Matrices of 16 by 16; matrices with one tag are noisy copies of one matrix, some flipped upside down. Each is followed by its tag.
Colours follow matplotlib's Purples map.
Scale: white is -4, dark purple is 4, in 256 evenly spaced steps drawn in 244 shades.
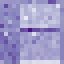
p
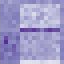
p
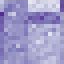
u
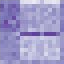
p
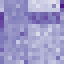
u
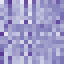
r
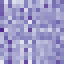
r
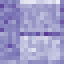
p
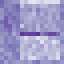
p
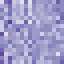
r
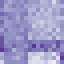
u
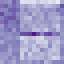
p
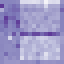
p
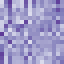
r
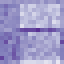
p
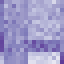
u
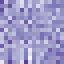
r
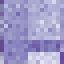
u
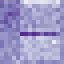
p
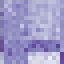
u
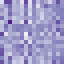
r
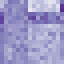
u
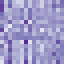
r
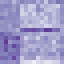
p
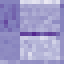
p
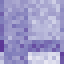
u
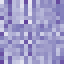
r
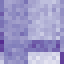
u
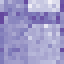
u
